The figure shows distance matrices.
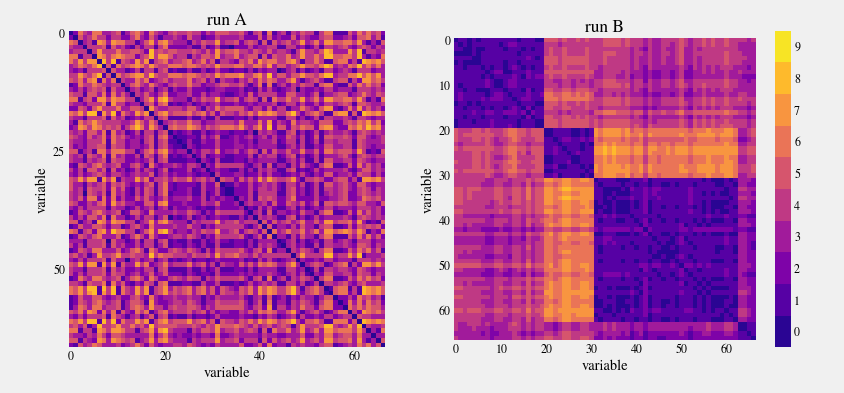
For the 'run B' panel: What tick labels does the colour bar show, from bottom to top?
0, 1, 2, 3, 4, 5, 6, 7, 8, 9
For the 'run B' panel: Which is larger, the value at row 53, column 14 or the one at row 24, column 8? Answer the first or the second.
the second
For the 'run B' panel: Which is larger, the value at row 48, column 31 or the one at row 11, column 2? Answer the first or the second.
the first
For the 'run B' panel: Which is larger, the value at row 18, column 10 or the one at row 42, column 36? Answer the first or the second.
the second
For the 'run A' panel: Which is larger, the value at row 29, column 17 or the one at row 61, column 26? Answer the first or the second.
the second
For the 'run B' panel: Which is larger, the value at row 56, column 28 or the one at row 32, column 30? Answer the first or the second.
the first
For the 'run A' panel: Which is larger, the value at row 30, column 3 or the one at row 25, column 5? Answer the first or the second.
the first
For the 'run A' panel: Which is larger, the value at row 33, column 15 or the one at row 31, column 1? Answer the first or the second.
the second
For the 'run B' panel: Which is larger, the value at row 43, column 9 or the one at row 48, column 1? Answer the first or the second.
the first
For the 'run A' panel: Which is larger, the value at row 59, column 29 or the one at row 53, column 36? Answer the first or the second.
the first
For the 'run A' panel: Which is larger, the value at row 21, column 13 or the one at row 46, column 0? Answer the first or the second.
the first
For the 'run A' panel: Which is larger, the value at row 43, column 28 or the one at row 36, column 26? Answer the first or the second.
the second
